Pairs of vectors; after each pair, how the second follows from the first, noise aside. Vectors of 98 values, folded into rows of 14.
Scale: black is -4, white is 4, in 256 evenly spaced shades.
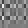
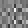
wrapped around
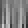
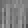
shrunk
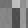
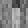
negated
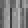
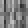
wrapped around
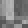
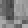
negated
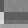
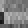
negated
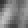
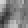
negated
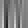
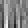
negated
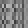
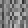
wrapped around
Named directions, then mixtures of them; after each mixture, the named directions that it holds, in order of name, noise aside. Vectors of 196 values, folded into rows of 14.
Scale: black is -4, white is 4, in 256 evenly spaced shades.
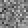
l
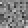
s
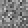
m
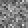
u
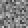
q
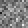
l, u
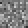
s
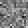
s, u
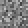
m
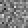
l, s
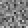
q, s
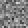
q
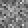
u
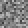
l, q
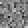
s
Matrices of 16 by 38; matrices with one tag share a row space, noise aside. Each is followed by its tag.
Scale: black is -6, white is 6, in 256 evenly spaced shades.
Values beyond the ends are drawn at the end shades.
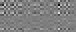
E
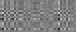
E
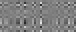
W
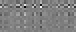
W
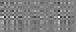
E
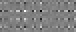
W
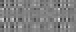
E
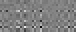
W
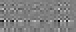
E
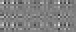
E
